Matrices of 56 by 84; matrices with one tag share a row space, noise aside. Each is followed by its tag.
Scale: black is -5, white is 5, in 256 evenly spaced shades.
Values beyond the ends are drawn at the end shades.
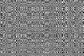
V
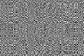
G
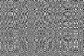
G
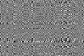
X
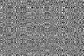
V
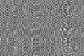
X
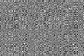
G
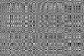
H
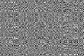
G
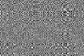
X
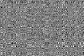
V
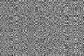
G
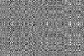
H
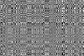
V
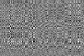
H
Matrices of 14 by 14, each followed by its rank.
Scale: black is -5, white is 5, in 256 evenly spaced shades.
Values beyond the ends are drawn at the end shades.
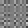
one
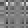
one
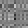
two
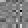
two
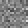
three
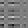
one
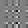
one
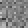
three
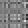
two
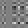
one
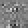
three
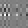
one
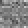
three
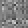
three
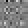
two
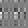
one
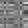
two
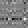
two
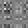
two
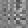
two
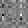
three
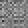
three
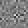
three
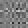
two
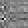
two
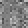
three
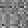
three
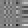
one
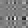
one
